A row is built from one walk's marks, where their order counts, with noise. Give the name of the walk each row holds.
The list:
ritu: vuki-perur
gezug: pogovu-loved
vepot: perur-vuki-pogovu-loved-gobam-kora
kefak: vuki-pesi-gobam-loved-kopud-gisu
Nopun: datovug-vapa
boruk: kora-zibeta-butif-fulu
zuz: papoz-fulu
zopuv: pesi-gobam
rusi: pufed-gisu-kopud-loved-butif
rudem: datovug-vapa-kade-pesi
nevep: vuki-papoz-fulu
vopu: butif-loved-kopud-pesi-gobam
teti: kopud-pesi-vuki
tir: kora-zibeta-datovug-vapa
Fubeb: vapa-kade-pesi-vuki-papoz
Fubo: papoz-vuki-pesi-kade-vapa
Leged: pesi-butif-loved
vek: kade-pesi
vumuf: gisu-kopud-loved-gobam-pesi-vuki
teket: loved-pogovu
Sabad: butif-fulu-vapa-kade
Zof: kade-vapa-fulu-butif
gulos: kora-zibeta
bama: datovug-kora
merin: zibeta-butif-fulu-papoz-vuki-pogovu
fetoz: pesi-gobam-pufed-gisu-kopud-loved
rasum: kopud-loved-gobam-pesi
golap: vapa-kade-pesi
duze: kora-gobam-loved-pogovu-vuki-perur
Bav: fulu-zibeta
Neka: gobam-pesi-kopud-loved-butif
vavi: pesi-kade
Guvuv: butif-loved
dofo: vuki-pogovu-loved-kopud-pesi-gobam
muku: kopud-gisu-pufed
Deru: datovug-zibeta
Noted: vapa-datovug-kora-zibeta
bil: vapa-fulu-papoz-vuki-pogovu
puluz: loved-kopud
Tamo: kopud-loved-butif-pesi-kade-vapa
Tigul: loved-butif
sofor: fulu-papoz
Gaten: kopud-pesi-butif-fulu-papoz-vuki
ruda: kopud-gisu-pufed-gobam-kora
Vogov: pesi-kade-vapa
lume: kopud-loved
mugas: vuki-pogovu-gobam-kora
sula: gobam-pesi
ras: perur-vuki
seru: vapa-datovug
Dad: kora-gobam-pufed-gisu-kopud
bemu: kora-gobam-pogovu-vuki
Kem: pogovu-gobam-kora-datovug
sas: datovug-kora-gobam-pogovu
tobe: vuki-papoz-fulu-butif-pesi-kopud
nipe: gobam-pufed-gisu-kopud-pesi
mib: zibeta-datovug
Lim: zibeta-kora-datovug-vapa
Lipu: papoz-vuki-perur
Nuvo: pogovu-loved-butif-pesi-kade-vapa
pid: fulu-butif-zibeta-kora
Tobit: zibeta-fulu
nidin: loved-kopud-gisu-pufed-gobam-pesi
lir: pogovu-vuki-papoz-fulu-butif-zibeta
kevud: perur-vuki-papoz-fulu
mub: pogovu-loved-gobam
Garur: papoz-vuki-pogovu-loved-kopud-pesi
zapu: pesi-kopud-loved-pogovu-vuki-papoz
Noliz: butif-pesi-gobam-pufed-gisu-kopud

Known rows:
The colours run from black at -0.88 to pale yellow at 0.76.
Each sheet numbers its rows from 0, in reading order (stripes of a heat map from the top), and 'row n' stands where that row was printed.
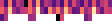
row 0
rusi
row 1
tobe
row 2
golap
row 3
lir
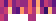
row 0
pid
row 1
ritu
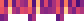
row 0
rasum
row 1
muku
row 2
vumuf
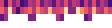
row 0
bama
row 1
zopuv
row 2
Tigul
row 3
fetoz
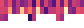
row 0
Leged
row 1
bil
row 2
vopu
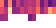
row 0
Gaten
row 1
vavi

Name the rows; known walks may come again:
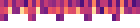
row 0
Tigul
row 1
vopu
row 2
zopuv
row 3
dofo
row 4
vumuf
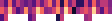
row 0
Zof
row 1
Kem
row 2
Nopun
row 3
vepot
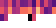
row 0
Vogov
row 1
golap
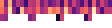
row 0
nevep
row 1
vavi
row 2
Fubeb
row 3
bil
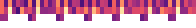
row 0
tobe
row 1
muku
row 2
Garur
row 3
Neka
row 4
rasum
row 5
nidin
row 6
lume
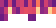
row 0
Nuvo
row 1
puluz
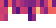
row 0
Sabad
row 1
gezug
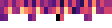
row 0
teket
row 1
sas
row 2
seru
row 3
Tamo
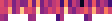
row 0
Leged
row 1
Gaten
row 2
rusi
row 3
fetoz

